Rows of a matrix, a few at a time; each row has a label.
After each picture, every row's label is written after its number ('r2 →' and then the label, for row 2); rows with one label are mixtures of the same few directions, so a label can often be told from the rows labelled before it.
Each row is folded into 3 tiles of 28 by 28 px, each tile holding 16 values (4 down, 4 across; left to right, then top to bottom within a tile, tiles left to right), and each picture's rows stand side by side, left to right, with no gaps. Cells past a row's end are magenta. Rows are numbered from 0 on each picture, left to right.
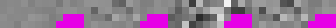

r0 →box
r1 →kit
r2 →box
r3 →kit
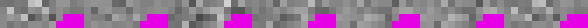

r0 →kit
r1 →kit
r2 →box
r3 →box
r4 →box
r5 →box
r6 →kit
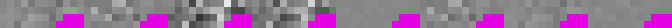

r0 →box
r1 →kit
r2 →box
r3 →box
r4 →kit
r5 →kit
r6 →box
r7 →kit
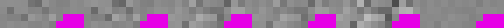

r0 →kit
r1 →kit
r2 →box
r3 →box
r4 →box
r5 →box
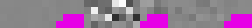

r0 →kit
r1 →kit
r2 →kit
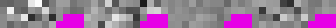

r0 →kit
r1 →box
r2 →box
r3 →kit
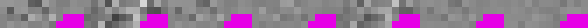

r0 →kit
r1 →box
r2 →kit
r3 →kit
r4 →box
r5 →kit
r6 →box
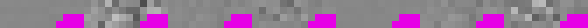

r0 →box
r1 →box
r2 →box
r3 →kit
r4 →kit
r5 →box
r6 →kit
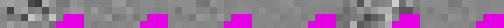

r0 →kit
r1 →kit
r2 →kit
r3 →kit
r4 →box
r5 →kit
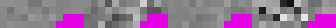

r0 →kit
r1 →box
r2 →box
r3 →kit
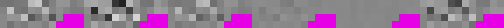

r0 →kit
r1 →kit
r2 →kit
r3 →kit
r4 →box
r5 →kit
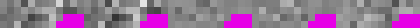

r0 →box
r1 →box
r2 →kit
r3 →kit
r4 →box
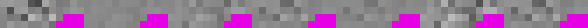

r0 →kit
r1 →box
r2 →box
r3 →kit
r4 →kit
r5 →box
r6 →kit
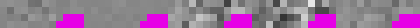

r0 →kit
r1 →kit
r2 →box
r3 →box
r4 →box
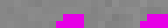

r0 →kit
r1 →box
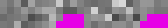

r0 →box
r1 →kit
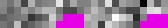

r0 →box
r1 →box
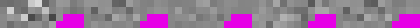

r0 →kit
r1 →kit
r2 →kit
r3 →box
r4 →kit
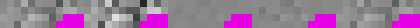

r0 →box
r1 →box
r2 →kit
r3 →kit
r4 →box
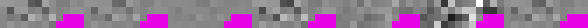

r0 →kit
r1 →kit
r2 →kit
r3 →kit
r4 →box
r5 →box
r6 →kit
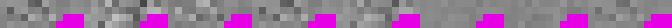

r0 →kit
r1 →box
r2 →kit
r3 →kit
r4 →box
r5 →box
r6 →box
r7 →kit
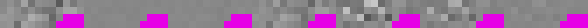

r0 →box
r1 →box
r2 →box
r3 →box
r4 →kit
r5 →kit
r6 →kit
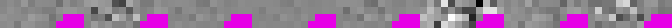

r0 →box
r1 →kit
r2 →kit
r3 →kit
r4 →kit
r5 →box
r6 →box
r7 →kit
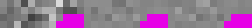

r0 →box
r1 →kit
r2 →kit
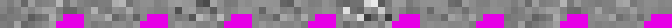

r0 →box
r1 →kit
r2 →kit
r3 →kit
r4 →kit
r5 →kit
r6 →box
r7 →kit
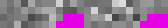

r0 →box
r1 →kit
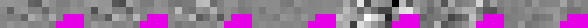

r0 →kit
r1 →kit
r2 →kit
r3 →kit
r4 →box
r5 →box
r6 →box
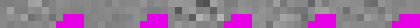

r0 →kit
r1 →box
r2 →kit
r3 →box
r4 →kit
